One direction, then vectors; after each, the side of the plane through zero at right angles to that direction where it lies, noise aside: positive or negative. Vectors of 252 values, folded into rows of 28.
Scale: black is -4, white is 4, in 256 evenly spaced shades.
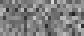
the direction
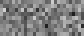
positive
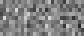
negative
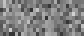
negative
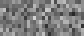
positive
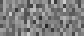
positive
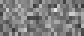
negative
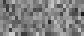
positive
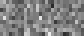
negative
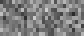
positive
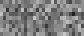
positive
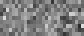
negative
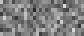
negative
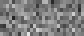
negative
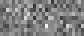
negative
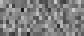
negative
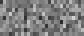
positive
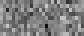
positive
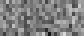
positive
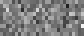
negative
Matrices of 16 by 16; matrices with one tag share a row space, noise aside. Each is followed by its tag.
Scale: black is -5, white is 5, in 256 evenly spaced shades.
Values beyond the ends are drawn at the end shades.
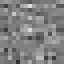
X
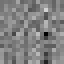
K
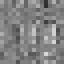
K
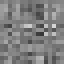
X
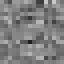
X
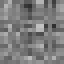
X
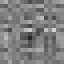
X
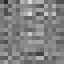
X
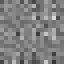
K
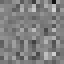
K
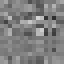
X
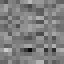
X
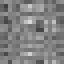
X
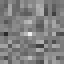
X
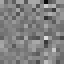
K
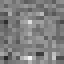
X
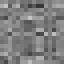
X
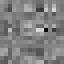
X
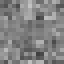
X
